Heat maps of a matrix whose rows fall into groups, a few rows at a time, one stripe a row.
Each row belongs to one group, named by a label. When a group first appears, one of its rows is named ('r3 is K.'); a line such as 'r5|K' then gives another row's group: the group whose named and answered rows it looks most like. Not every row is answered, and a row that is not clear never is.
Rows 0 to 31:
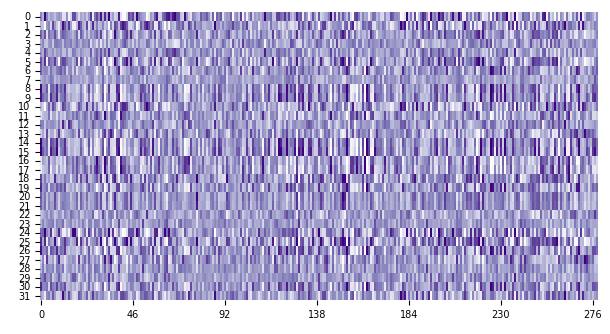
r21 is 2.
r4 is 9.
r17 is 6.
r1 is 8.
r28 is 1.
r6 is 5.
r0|9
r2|2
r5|2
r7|1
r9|5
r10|8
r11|6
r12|8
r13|1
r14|5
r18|2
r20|2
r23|1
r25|2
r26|5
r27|1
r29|9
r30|5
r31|8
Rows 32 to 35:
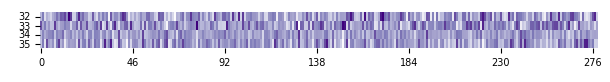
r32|8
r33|2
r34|1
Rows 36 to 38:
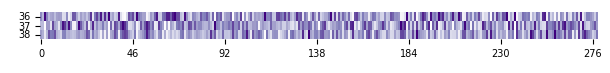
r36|9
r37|8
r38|8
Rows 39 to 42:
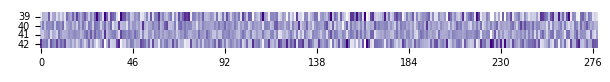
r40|1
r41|6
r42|5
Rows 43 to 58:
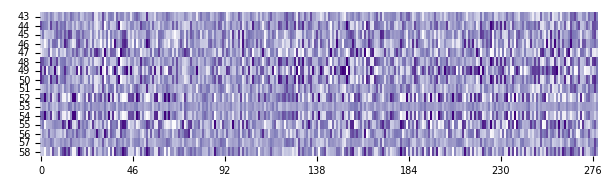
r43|1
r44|5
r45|8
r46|8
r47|6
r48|5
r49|2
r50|5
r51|1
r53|6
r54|9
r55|8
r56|6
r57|1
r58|8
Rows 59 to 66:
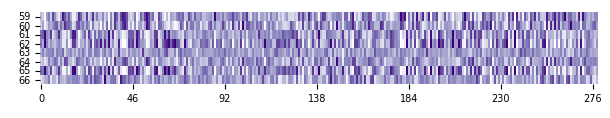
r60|8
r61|9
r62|9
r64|8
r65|9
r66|6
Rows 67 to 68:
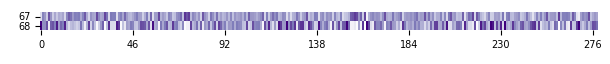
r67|6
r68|5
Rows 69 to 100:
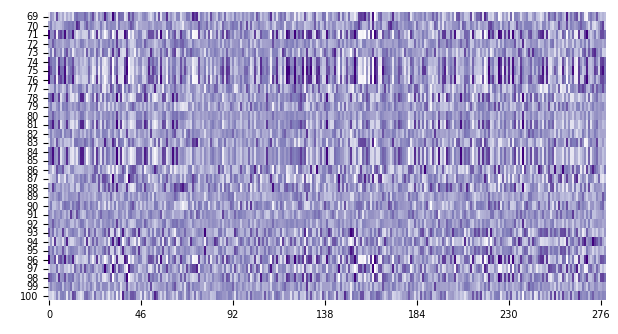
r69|6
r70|8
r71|5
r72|9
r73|1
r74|5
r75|5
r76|5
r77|1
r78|9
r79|8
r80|9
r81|9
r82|1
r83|6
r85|9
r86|8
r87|6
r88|9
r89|1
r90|8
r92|9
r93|2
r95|2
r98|5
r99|1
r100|8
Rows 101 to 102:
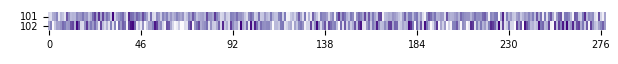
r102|8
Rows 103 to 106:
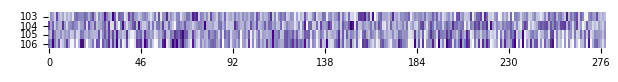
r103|6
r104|2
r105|9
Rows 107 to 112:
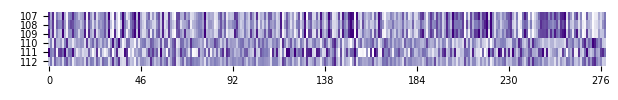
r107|2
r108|2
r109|2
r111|5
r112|1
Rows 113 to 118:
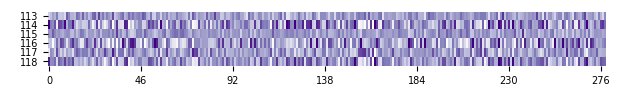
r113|6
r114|5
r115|9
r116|8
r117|6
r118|5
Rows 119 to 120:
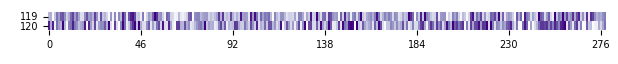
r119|8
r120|2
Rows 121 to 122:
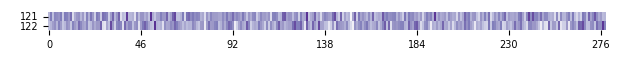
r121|1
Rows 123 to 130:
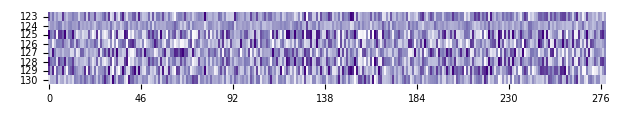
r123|2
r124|1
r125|5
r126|8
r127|9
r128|5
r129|2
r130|6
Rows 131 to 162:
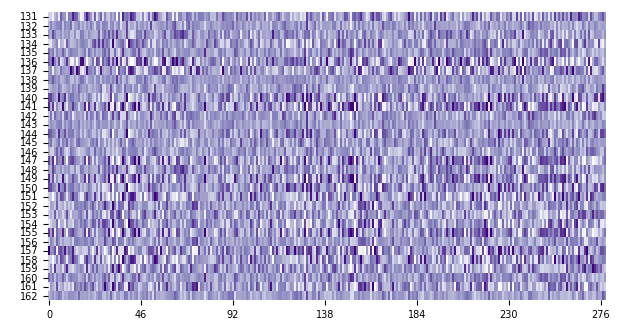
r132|1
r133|9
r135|2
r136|9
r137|8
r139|1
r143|1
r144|5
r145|8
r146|8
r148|9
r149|2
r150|5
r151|8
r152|6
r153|1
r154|6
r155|2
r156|6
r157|5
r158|8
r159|1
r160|2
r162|1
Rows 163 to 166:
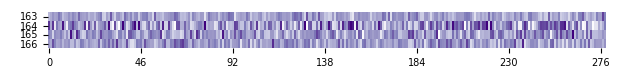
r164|2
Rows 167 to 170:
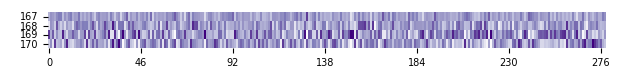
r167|1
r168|6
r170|1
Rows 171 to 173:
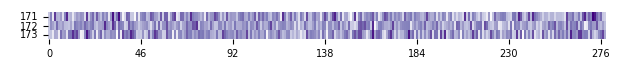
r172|6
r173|8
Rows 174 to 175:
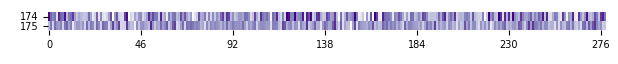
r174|5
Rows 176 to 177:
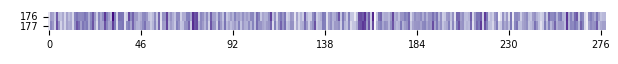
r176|6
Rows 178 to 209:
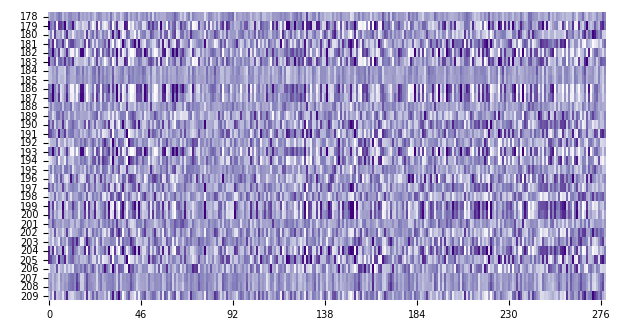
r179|5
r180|1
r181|2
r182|9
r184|6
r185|6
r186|9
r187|9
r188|1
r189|8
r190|2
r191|5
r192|6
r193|9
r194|6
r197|2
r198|1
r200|2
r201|9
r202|1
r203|8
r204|2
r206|6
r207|8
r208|8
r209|1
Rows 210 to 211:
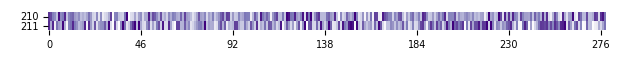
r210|5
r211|2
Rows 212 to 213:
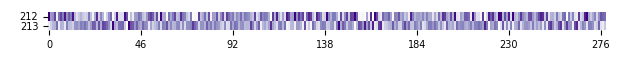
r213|6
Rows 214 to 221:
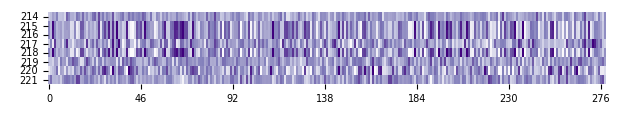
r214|6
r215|9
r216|9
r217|1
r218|9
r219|8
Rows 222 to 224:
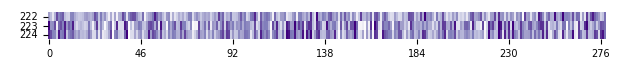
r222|8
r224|5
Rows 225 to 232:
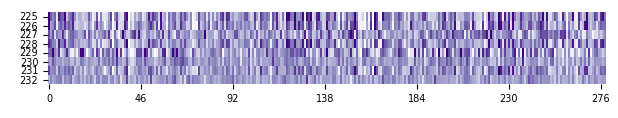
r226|5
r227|2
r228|5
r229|9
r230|9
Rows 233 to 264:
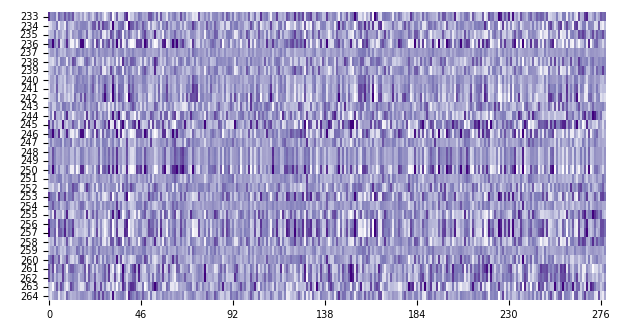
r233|5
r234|6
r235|1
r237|6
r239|1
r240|6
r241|6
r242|6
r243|8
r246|9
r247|1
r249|9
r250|9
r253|5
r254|9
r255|1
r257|5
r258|1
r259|6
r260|9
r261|2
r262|2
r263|8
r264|6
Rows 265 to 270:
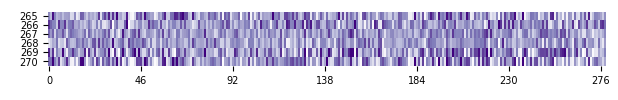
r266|5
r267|2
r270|9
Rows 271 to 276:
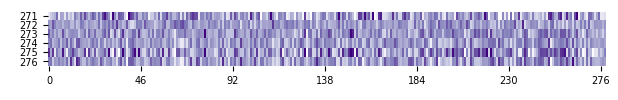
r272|9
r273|2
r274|8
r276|8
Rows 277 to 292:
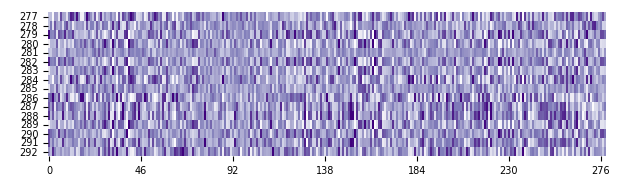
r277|8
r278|1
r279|5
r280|6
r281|6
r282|5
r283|6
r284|8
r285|6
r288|2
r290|5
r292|9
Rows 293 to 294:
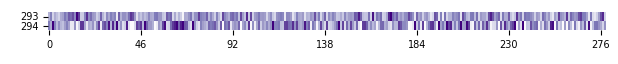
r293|8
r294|9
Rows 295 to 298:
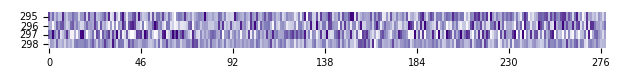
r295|2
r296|8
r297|9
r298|6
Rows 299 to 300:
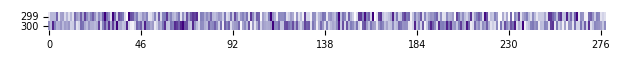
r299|6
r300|9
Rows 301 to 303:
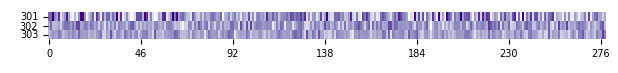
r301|9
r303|1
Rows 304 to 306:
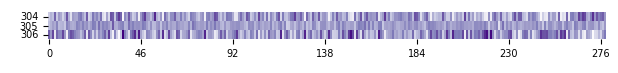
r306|2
